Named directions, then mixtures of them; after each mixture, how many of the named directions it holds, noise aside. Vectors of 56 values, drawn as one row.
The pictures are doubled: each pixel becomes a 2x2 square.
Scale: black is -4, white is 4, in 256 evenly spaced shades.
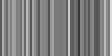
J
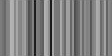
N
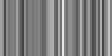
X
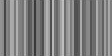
two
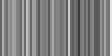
one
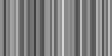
two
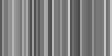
two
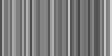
one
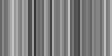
two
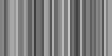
three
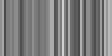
two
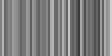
two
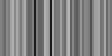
one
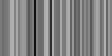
one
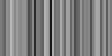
one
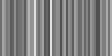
two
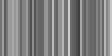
three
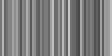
two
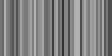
three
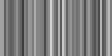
two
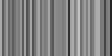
one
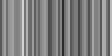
three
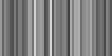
two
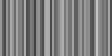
three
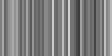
three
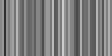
two
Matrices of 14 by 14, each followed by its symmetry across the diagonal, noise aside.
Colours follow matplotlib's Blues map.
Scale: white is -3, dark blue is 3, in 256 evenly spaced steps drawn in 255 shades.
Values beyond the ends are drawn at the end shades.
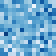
antisymmetric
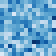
neither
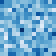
neither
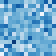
antisymmetric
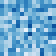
antisymmetric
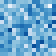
neither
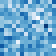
neither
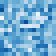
neither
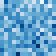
neither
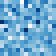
antisymmetric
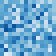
neither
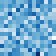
antisymmetric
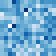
antisymmetric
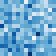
antisymmetric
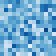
antisymmetric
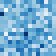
neither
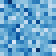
neither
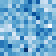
antisymmetric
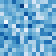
antisymmetric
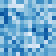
antisymmetric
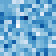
antisymmetric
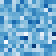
neither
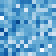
neither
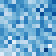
antisymmetric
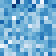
neither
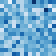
neither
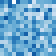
neither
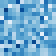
antisymmetric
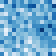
antisymmetric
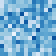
neither
